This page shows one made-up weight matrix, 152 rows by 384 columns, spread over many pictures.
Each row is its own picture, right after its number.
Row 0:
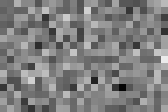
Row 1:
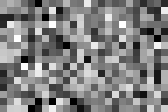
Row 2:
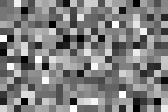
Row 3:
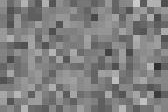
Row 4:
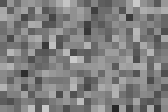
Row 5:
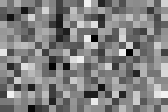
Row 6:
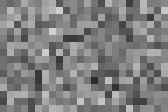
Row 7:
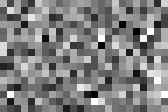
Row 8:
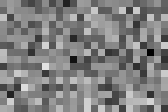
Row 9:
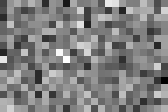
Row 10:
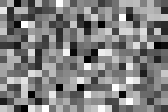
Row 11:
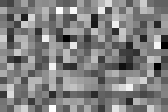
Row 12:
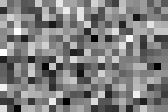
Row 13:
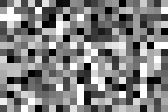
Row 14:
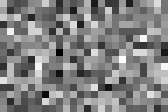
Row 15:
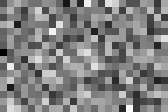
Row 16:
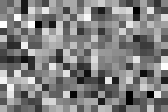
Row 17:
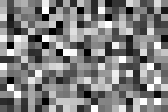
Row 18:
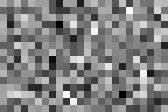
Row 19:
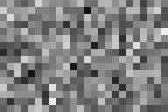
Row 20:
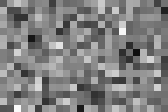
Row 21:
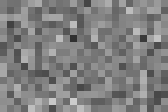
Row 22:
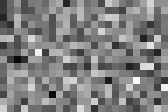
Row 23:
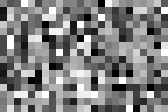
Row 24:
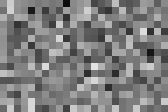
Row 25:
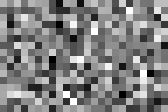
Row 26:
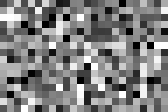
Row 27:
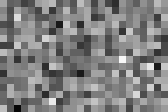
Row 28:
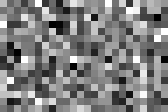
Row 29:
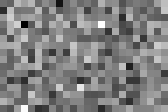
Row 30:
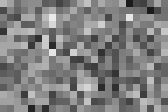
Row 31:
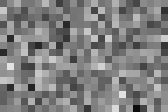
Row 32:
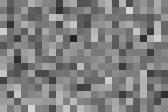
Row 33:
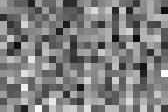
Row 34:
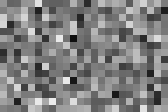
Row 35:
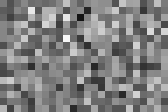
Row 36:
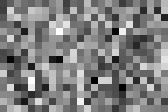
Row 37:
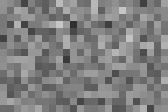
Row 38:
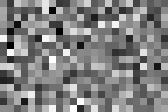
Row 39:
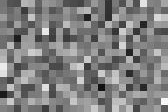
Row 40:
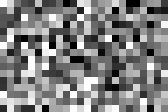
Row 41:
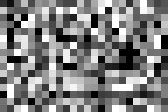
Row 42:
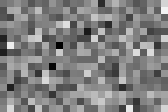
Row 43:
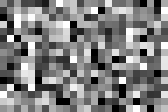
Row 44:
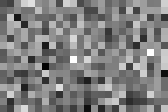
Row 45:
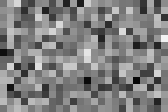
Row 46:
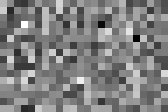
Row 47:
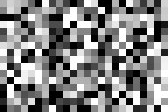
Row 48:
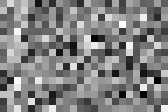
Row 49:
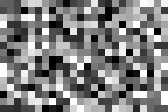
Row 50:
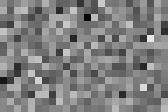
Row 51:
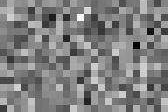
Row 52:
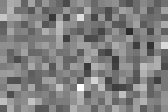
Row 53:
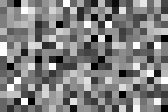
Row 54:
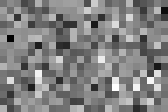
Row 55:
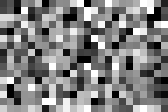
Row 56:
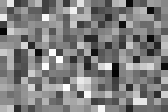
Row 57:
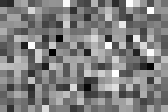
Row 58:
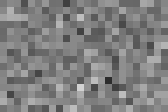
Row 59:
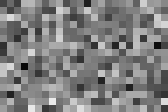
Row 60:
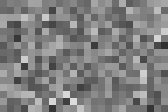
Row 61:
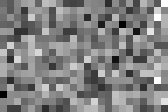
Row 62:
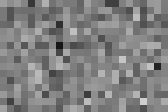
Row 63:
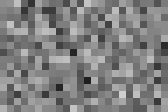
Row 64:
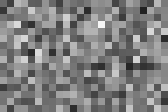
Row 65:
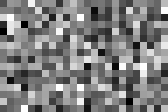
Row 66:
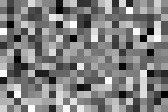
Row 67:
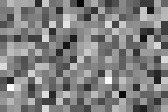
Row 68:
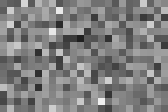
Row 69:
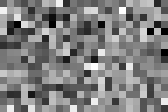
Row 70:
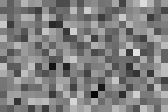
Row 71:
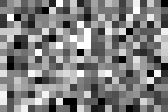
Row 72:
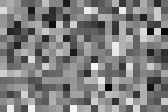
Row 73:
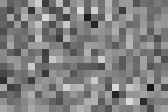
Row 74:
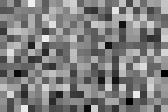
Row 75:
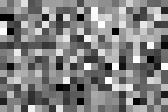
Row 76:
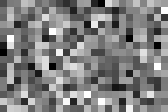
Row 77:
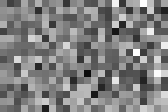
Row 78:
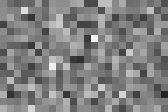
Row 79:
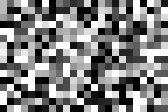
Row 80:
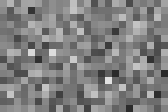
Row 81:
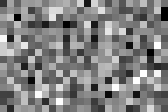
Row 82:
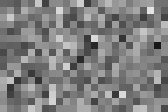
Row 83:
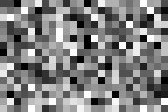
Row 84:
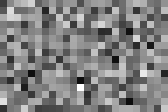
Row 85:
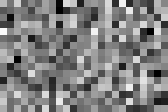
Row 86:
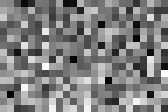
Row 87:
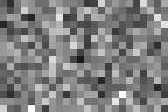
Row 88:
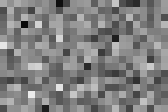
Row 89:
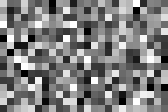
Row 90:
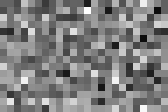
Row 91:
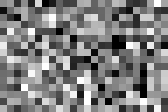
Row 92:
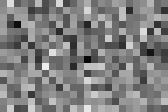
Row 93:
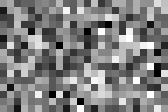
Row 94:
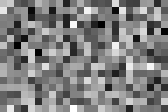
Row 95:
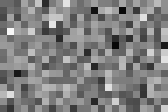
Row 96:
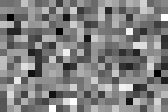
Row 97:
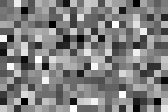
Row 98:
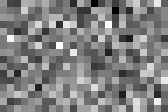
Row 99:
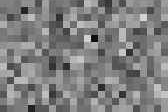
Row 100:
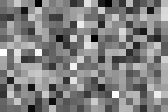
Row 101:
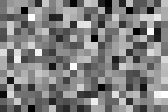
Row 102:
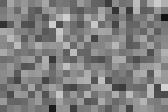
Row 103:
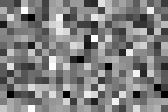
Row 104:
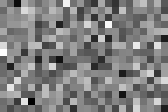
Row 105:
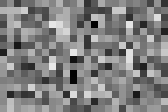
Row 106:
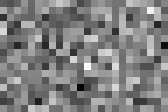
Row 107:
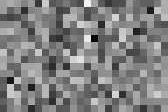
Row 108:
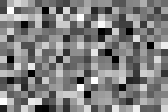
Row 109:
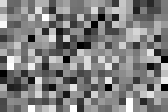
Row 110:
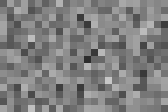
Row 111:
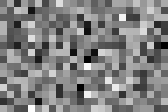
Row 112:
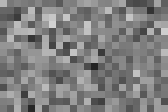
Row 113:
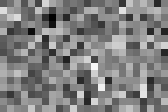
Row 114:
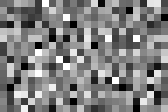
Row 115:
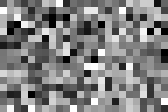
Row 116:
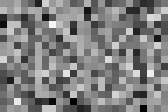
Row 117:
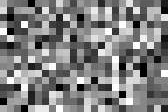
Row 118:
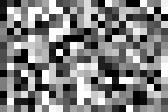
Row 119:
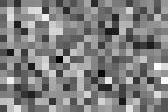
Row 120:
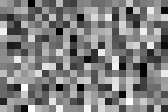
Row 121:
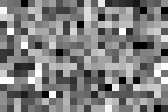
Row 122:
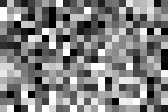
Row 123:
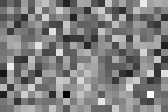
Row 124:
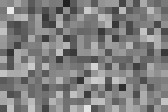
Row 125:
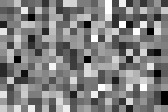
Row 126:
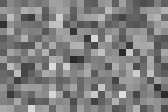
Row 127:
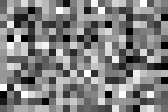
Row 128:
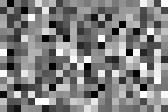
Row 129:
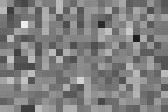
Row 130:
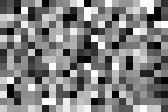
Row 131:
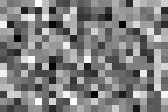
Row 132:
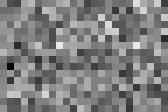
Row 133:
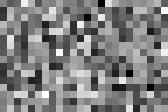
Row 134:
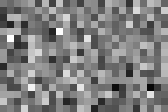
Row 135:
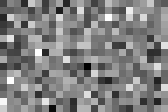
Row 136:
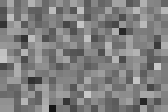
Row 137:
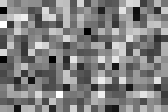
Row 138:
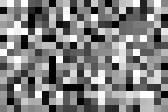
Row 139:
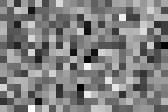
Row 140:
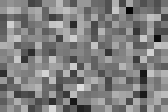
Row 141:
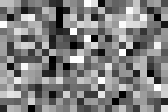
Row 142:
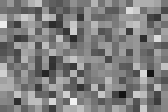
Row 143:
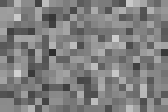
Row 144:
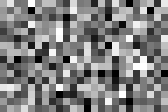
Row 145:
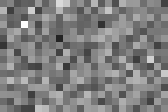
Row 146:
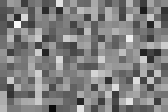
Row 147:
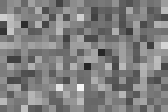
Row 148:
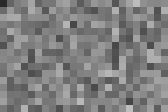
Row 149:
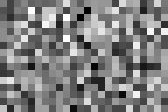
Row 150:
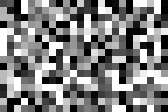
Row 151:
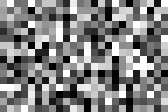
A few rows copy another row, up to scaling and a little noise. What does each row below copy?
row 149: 35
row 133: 23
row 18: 25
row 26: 13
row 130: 55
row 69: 115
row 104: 53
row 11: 41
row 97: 2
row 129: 46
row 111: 139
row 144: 151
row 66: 32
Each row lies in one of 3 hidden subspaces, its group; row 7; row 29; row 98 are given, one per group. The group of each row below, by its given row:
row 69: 29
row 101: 7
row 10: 29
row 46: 29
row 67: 7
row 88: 29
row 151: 29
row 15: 98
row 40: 29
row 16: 98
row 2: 98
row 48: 7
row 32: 7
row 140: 7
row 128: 7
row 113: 29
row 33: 29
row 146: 98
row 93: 98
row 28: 7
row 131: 7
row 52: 29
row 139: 29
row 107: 7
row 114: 98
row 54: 98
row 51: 29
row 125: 7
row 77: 7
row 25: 7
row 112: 29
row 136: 98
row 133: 98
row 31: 98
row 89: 98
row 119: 98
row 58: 29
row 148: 29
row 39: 7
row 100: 7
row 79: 98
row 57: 29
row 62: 98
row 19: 7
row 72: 29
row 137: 98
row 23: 98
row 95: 29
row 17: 98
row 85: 7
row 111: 29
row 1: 7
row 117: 29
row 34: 7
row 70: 7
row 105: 7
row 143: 29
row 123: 98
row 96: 98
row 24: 29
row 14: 98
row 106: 29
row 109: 98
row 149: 29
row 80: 29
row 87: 7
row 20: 98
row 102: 98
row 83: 7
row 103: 7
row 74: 29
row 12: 98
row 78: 7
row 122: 29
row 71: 98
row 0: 98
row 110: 29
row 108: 29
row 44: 29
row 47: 7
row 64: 29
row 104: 98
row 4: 29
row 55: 7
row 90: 7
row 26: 29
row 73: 98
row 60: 7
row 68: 98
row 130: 7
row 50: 7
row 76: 98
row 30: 29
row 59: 7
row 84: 29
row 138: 98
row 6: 98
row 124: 29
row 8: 29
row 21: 7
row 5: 7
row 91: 29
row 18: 7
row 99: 7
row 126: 7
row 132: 98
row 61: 7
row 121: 98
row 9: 98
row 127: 98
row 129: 29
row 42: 98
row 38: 98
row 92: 29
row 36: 98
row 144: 29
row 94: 29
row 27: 98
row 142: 7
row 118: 98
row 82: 7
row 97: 98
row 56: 29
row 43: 98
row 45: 98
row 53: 98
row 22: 98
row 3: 98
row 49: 7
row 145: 29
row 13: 29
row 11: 98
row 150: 98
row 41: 98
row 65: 29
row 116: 7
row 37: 98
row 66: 7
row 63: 98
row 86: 29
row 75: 29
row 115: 29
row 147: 29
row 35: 29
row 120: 29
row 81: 98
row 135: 98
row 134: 98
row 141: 7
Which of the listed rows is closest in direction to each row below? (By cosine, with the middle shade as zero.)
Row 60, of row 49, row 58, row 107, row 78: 49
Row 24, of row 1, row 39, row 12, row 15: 15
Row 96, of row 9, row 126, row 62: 9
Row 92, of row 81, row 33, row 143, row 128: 33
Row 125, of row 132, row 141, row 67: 67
